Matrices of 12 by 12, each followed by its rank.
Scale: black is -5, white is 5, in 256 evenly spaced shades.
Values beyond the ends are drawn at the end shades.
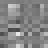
two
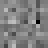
two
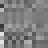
two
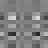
one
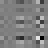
one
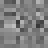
two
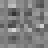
two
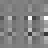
one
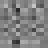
two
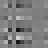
one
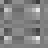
one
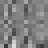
two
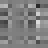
one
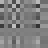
one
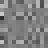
two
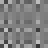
one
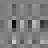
one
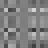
one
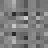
two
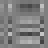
one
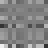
one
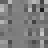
two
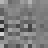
two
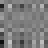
one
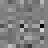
two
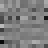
two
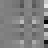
one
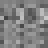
two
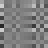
one
